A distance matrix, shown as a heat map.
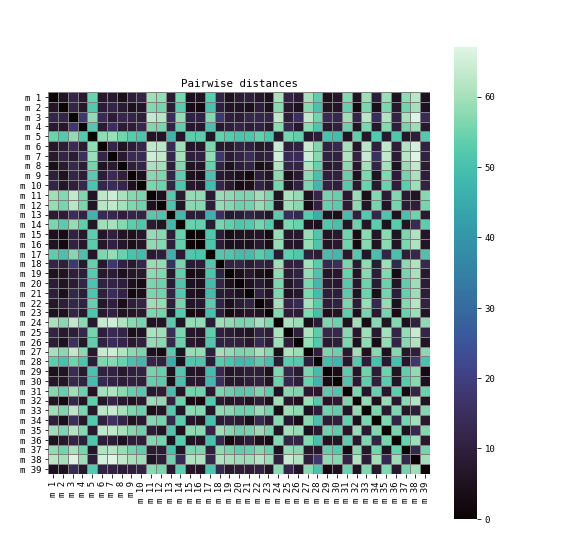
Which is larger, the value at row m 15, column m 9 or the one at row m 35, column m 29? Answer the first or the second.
the second
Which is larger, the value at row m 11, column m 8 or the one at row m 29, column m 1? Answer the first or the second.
the first
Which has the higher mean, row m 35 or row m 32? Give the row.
m 35
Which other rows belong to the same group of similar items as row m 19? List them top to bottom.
m 1, m 2, m 3, m 4, m 6, m 7, m 8, m 9, m 10, m 13, m 15, m 16, m 18, m 20, m 21, m 22, m 23, m 25, m 26, m 29, m 30, m 32, m 34, m 36, m 39
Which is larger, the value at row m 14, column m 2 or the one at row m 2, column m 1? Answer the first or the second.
the first
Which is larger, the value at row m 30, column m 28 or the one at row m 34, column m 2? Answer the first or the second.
the first
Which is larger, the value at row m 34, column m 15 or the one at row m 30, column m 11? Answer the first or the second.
the second
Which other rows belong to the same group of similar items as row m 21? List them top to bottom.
m 1, m 2, m 3, m 4, m 6, m 7, m 8, m 9, m 10, m 13, m 15, m 16, m 18, m 19, m 20, m 22, m 23, m 25, m 26, m 29, m 30, m 32, m 34, m 36, m 39
